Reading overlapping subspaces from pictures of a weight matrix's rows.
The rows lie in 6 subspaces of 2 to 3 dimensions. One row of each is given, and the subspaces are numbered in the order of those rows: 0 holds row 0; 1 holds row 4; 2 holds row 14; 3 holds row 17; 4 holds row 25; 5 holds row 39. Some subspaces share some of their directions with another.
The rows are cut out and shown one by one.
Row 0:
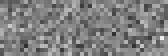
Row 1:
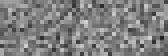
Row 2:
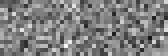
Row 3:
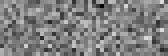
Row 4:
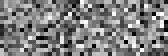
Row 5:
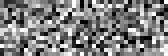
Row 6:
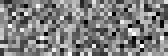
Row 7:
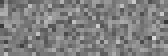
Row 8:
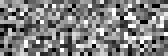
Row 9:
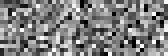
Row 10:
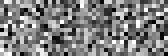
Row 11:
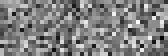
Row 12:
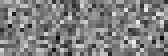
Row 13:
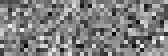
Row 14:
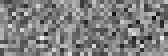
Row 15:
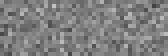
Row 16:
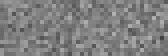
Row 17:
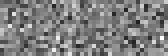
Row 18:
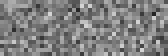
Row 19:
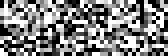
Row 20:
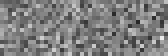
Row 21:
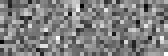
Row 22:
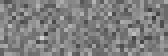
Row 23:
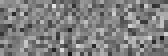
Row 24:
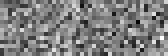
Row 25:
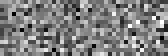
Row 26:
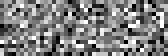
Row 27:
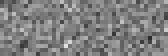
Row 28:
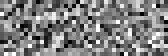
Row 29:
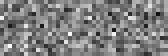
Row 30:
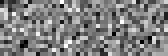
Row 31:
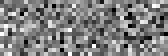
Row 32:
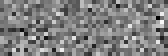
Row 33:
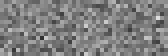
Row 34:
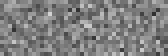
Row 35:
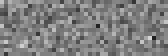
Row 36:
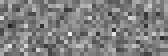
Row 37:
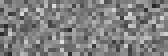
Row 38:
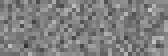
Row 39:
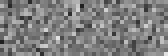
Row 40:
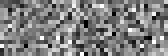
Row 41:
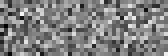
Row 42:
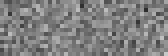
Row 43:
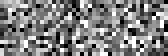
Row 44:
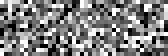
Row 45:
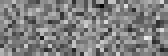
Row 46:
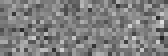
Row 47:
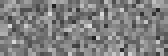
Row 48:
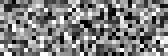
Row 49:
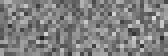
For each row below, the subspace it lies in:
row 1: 4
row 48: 3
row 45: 4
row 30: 1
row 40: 4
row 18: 3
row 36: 0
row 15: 5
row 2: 1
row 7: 1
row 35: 1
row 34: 3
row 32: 4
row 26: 1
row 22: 2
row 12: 3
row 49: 2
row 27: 1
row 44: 0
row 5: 4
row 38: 2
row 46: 4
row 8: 5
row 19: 1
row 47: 3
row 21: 5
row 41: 5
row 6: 2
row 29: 0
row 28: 1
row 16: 2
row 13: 0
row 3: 4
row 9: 5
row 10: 3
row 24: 5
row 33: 4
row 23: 3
